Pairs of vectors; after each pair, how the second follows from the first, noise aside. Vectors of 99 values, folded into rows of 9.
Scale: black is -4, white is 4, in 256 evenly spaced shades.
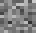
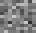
copied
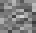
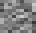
copied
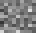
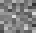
wrapped around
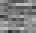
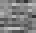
reversed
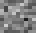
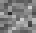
reversed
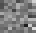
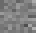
shrunk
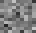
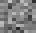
wrapped around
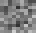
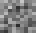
reversed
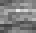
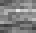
copied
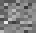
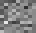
copied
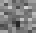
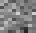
wrapped around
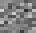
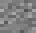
shrunk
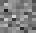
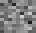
reversed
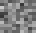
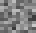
reversed
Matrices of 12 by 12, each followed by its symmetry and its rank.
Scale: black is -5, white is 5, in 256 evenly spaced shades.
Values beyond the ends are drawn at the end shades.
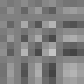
symmetric, rank one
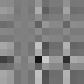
neither, rank one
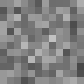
neither, full rank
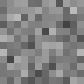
neither, full rank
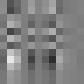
neither, rank one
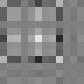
symmetric, rank one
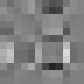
antisymmetric, rank two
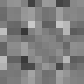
antisymmetric, rank two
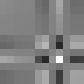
symmetric, rank one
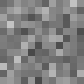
neither, full rank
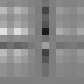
neither, rank one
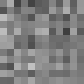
antisymmetric, rank two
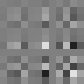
symmetric, rank one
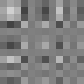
symmetric, rank one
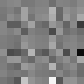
antisymmetric, rank two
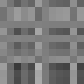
neither, rank one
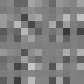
antisymmetric, rank two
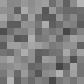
neither, full rank
